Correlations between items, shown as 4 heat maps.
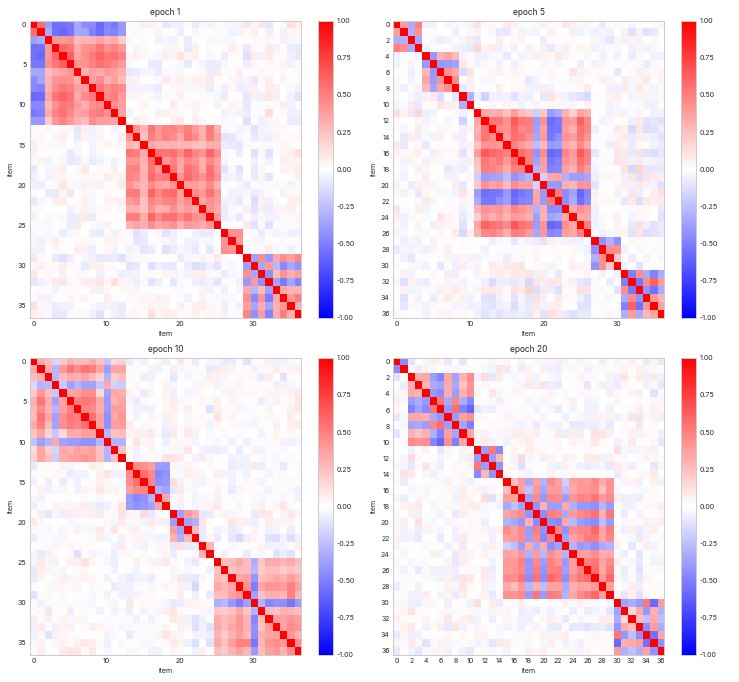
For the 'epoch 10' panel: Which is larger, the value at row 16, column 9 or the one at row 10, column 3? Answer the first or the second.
the second
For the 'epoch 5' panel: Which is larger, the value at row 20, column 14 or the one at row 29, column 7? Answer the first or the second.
the first
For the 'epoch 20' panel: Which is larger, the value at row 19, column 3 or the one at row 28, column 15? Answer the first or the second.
the second
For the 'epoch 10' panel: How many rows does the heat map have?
37
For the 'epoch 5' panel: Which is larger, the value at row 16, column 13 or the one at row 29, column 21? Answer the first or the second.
the first
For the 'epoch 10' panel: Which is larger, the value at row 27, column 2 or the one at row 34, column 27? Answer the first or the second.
the second
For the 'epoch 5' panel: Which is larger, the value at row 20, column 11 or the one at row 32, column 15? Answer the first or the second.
the first
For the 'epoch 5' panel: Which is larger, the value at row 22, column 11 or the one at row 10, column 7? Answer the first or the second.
the second
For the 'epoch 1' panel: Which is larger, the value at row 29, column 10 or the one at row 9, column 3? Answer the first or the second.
the second
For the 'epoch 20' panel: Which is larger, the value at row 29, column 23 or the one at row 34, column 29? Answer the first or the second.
the second
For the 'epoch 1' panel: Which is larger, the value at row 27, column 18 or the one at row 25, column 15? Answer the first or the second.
the second
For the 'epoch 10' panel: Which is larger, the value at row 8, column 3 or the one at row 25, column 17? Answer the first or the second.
the second
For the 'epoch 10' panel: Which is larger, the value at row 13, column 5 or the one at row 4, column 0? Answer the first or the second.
the second
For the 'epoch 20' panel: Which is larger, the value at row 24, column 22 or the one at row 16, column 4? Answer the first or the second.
the first
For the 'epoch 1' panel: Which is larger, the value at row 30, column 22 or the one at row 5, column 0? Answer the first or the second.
the first
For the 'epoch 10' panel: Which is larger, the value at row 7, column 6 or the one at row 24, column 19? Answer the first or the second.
the first
